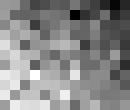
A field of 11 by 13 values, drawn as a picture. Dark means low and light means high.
No single row or column stands out from its neighbours. The bottom right is the calmest part. The field climbs toward the bottom left. No regular stripes run through it. The bottom left is the ninth with the highest average.
